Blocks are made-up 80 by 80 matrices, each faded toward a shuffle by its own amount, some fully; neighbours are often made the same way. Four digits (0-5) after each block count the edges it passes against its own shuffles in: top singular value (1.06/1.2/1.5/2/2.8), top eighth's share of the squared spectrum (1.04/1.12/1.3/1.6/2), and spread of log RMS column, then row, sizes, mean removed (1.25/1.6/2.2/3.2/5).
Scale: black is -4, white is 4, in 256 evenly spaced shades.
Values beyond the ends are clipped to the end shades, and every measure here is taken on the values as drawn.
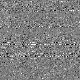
2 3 0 3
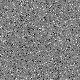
1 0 0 0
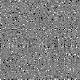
4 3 1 2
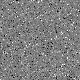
2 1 0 0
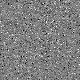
2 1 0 0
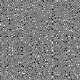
4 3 2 2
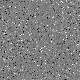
0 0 0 0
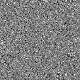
3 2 1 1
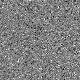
2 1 0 0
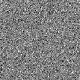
3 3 1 1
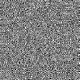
4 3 2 2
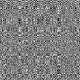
5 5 3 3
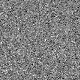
2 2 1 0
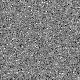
1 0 0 0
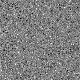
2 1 0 0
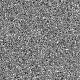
0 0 0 0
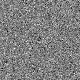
1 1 0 0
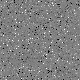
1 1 0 0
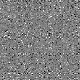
4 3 2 2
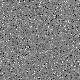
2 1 0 0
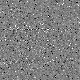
3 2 0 1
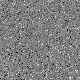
2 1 0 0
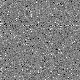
3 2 0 1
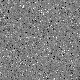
1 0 0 0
